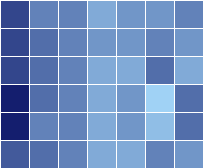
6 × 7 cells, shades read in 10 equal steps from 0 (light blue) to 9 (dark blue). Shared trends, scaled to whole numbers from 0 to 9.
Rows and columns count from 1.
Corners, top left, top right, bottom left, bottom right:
7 4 6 3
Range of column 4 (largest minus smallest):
1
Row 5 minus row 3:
2 -1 0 0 1 -4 3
